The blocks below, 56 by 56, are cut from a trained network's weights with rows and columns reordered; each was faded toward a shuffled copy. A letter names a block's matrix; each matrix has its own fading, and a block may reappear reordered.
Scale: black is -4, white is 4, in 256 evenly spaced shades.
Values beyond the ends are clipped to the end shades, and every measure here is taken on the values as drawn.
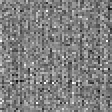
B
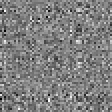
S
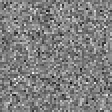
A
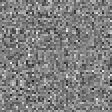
S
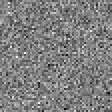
A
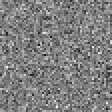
A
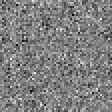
A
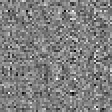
S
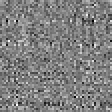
S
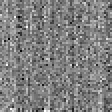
B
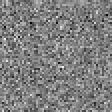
A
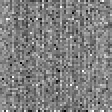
B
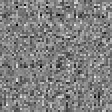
S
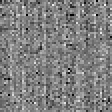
B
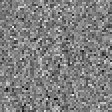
A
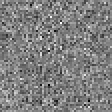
S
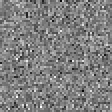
A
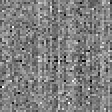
B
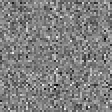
S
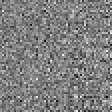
S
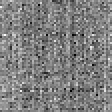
B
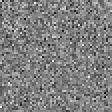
A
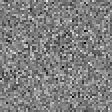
A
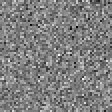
A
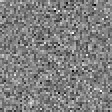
A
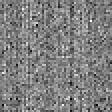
B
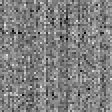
B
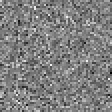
A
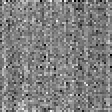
B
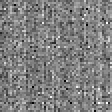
B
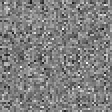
S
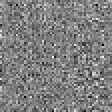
S
